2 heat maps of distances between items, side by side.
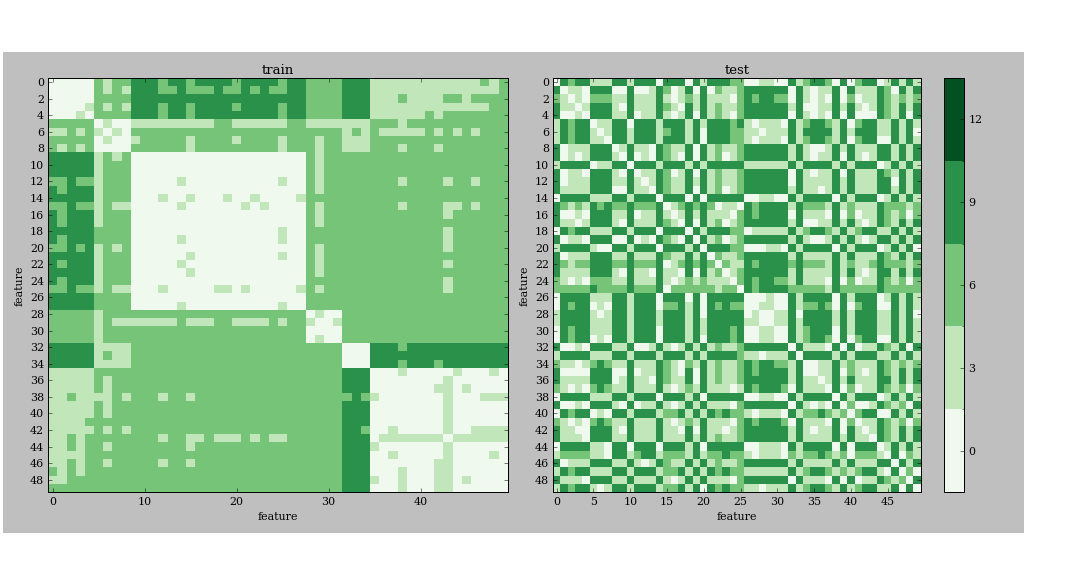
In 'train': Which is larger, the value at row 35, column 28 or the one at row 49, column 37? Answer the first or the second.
the first
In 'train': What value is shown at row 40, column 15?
6
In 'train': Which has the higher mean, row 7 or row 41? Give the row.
7
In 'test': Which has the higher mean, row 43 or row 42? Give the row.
43
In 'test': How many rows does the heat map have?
50
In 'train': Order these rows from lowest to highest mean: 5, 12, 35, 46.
12, 46, 5, 35
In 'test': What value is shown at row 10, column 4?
9
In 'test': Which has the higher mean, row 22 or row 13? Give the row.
22
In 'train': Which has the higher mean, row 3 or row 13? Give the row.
3
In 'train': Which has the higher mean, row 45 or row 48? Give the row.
48
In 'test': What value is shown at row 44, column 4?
9
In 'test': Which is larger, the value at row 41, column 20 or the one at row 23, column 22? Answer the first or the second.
the first
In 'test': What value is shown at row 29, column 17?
9
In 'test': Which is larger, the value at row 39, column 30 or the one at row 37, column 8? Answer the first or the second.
the first
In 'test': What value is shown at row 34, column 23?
3
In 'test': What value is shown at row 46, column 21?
3
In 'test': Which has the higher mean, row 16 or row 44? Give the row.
44
